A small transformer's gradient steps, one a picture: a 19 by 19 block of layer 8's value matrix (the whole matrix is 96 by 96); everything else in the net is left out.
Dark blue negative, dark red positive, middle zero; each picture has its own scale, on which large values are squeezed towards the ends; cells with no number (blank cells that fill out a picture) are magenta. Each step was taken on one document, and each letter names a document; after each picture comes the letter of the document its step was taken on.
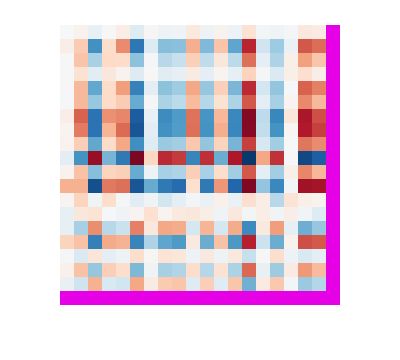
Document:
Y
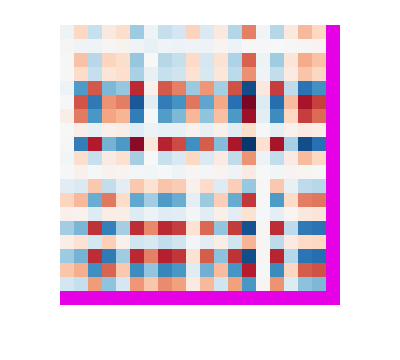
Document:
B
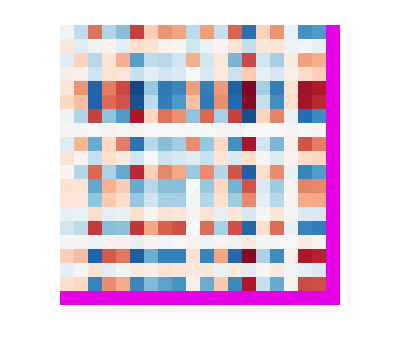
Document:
Y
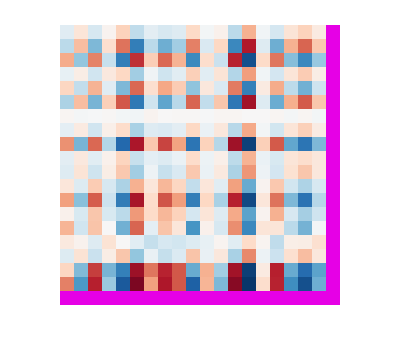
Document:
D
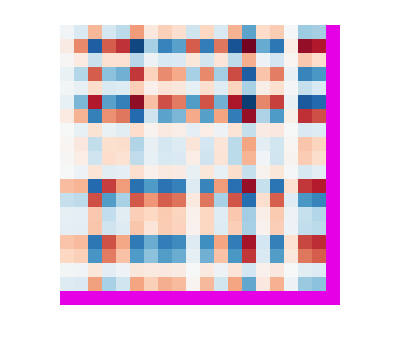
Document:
Y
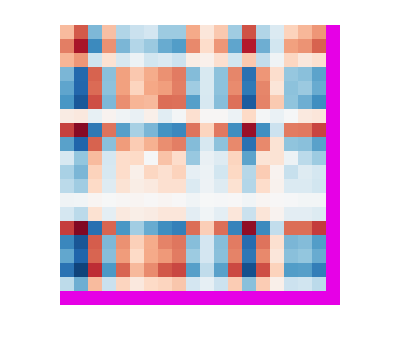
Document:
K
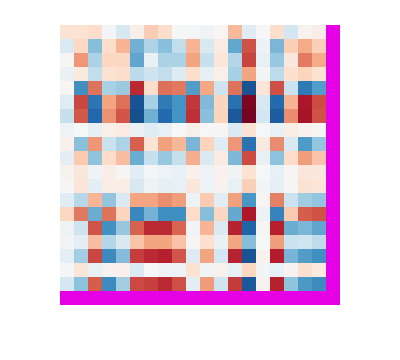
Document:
B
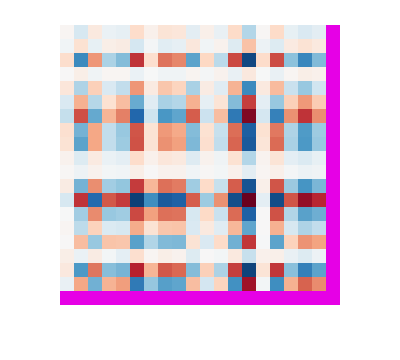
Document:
D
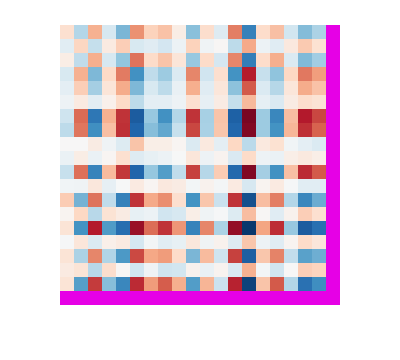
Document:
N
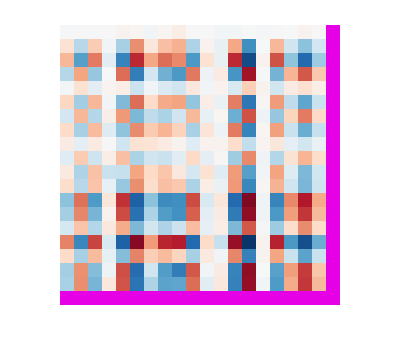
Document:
D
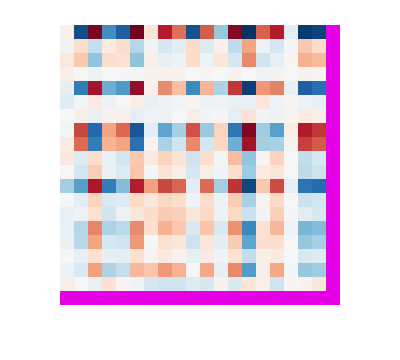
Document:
N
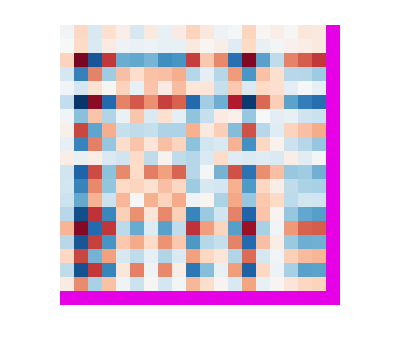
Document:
K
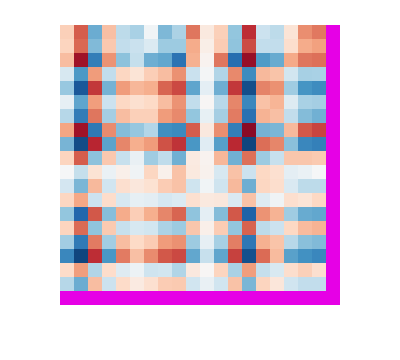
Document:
K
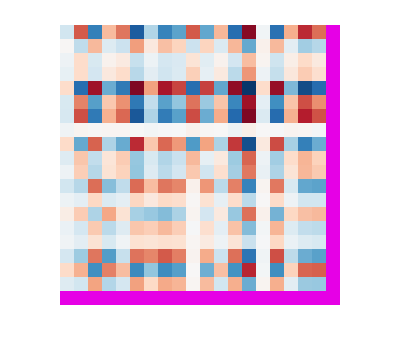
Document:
B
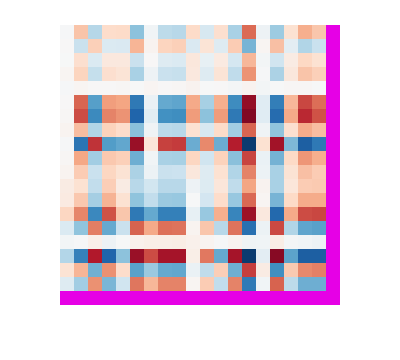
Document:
B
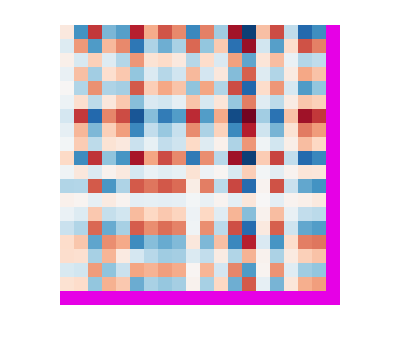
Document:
N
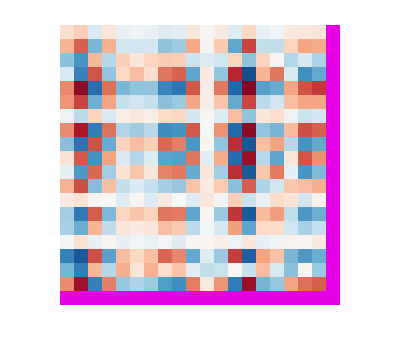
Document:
K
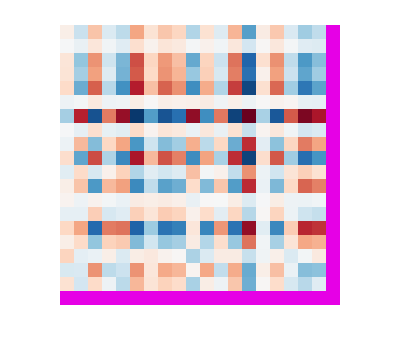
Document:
D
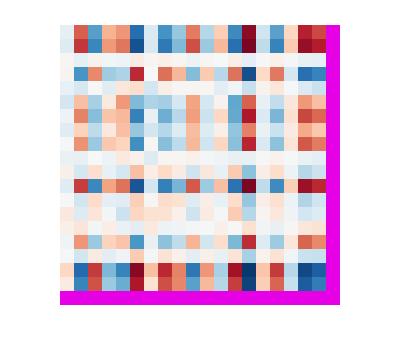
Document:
N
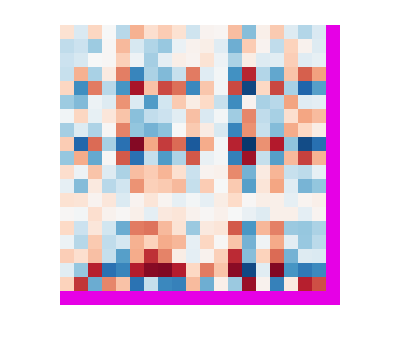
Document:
B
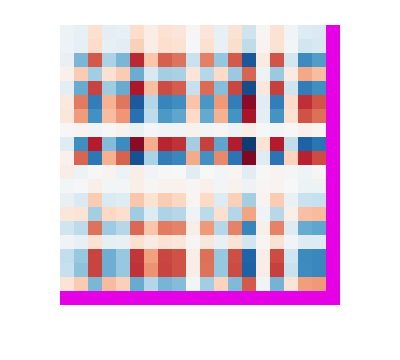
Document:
B
